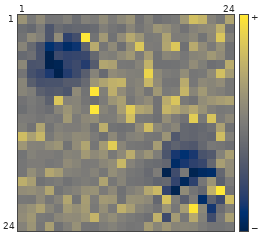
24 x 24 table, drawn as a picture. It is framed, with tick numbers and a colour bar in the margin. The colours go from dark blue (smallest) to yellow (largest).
Roughest part: bottom right. Odd patch: rougher, in the bottom right. Dips: two. Odd rows or columns: none. Ninth with the lowest average: top left. Slope: none. Average level on the scale: 50%.
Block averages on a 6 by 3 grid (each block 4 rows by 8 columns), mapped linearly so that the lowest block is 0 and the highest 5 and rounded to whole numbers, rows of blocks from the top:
245 | 054 | 355 | 442 | 441 | 444
